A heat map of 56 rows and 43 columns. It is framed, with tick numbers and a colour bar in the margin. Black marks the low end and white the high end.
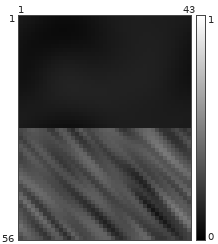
The table splits into 2 rows of 1 panel. Panel 1,1: very low, smooth, faint in contrast. Panel 2,1: low, slanting down to the right.
